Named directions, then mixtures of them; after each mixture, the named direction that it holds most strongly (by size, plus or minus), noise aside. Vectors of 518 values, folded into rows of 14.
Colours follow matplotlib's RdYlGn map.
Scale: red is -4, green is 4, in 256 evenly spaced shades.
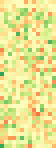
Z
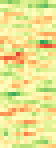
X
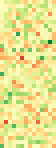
Z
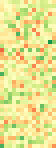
Z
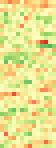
X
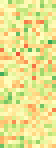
Z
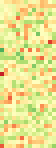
Z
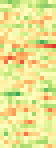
X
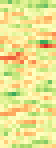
X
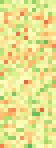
Z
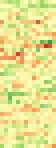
X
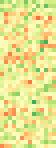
Z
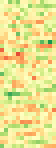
X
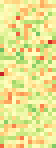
Z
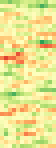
X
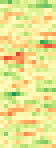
X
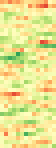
X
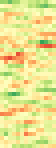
X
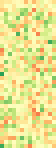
Z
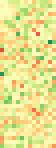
Z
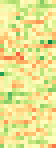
X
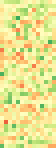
Z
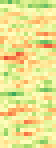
X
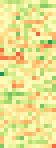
X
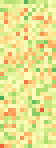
Z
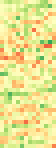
X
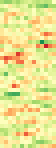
X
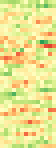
X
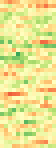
X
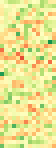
Z
